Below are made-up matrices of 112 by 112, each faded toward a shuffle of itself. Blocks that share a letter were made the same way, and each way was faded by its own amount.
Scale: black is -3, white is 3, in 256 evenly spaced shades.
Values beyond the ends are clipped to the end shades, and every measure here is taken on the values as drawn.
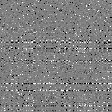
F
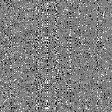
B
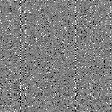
B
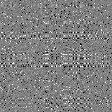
F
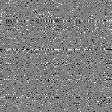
F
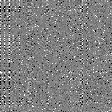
B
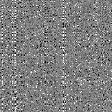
B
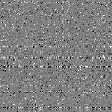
F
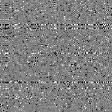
F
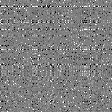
F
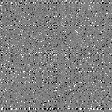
F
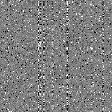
B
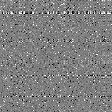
F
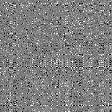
F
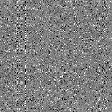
B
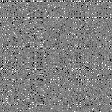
F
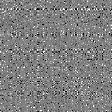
F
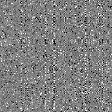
B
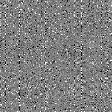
B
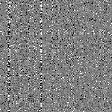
B
